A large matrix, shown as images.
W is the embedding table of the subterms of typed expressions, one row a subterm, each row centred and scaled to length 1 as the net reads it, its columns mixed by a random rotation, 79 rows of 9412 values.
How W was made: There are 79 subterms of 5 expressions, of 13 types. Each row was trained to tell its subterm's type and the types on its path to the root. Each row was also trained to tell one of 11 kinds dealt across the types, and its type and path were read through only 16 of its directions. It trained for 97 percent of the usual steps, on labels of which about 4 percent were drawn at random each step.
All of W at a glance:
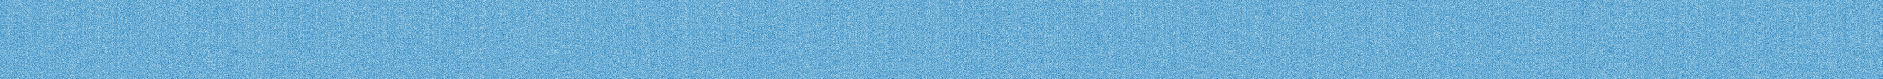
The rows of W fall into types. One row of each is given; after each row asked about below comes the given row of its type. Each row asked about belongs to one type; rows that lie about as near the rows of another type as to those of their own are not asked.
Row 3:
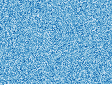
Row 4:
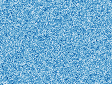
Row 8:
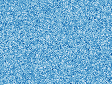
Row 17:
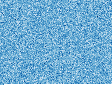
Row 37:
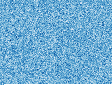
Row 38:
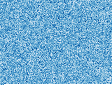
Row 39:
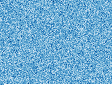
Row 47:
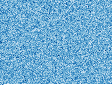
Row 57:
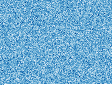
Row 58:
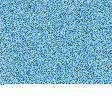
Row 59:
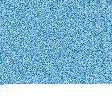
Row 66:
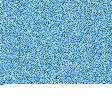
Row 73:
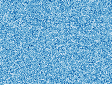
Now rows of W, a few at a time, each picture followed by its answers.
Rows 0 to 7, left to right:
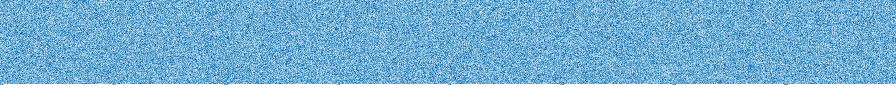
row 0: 66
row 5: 38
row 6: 47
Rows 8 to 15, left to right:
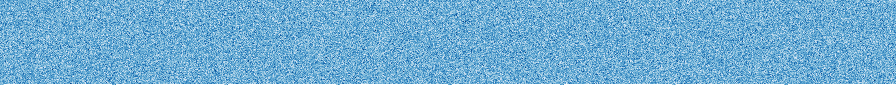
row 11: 66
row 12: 37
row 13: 38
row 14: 4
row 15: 57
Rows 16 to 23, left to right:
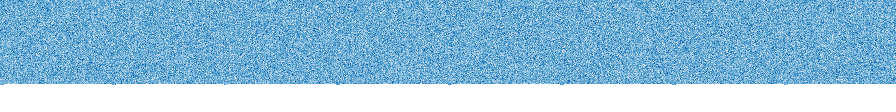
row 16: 3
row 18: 39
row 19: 39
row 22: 17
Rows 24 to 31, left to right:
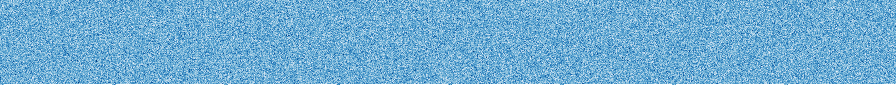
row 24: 59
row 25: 3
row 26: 66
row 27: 3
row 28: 57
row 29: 59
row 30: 37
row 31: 39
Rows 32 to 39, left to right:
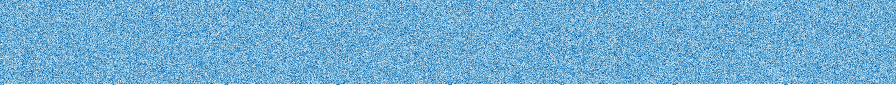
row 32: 17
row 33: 17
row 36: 66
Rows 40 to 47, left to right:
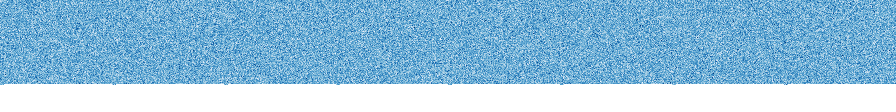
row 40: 37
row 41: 37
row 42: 39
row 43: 38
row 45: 73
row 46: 66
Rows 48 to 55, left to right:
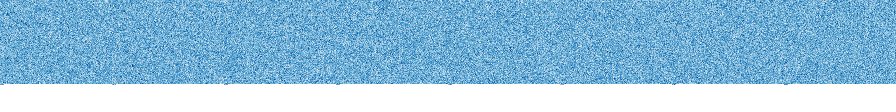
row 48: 57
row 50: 4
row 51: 4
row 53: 73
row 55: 17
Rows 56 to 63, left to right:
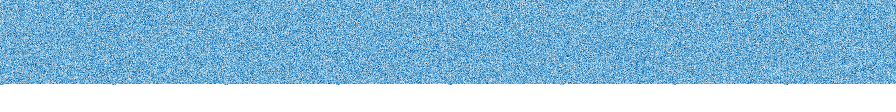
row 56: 66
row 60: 37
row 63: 3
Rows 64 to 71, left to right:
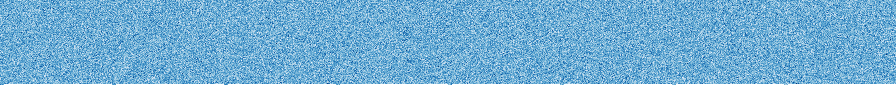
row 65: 17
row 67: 37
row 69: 47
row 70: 39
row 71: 8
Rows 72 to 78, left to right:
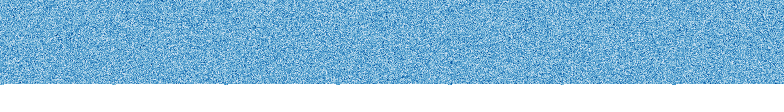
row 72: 4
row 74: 39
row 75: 17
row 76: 47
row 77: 3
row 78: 38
